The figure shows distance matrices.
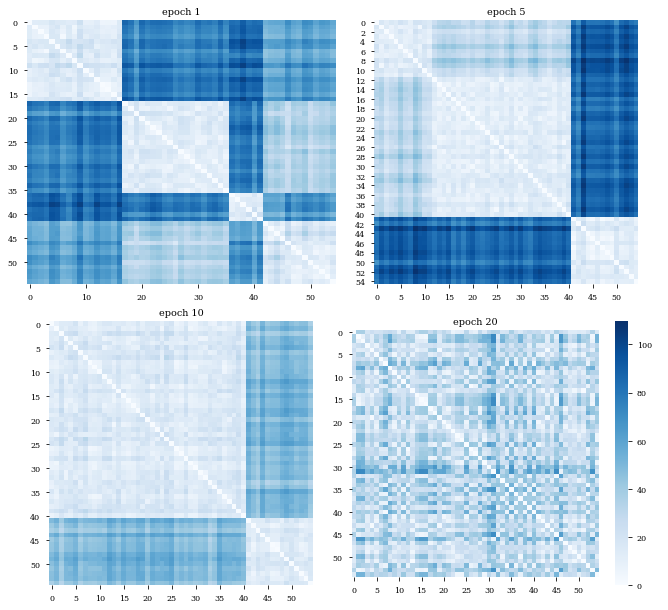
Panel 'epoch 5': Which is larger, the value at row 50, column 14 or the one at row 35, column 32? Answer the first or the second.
the first
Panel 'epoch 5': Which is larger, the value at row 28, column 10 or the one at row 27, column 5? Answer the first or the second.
the second
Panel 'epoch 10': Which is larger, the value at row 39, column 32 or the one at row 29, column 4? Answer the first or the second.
the first
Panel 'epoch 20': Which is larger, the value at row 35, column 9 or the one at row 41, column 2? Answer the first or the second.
the second
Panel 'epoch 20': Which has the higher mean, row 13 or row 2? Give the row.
2
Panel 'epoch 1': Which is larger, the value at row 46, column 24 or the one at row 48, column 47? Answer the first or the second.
the first
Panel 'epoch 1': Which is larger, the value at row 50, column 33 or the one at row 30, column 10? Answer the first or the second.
the second
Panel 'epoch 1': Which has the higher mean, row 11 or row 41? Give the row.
41
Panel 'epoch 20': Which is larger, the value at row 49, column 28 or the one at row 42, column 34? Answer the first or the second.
the second
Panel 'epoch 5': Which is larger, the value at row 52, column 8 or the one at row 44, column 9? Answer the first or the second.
the first
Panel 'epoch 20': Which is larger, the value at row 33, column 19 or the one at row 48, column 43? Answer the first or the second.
the first
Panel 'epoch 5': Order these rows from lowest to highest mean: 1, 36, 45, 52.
36, 1, 45, 52
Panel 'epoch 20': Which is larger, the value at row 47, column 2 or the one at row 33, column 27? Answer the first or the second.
the first
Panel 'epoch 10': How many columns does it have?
55
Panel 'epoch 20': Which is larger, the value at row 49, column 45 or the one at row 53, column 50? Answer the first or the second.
the second
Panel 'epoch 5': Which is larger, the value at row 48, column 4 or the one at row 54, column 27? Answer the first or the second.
the first
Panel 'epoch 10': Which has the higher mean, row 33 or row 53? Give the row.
53
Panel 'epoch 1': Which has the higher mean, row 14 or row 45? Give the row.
14
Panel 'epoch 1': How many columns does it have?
55
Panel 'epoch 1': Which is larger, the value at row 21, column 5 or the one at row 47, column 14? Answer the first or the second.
the first
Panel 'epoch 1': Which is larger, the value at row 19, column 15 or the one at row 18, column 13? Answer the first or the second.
the second
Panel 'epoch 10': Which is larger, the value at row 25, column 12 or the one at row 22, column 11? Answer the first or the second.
the second
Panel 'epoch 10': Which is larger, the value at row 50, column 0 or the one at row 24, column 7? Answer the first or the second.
the first
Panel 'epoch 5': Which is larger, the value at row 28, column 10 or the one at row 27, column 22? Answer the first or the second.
the first
